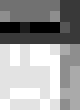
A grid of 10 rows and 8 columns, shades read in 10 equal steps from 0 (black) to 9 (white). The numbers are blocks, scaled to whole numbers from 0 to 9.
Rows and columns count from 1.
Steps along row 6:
up down up same same down same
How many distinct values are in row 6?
3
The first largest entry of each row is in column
1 1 7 1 2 2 6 6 2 1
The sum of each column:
60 61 60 61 61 63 41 42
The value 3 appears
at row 3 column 7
